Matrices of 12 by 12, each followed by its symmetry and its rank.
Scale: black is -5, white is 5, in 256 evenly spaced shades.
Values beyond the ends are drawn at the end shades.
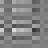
neither, rank one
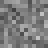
neither, full rank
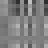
neither, rank one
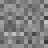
neither, rank two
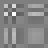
symmetric, rank one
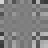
symmetric, rank one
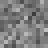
neither, full rank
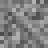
antisymmetric, full rank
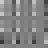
neither, rank one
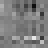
neither, rank two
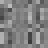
neither, rank two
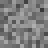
neither, full rank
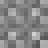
symmetric, rank two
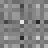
symmetric, rank two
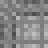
symmetric, rank two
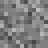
antisymmetric, full rank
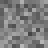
neither, full rank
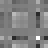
symmetric, rank one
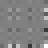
symmetric, rank one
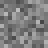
neither, full rank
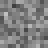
antisymmetric, full rank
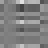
neither, rank one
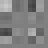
symmetric, rank one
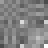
symmetric, rank two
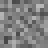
antisymmetric, full rank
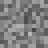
antisymmetric, full rank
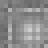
symmetric, rank two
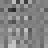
neither, rank two
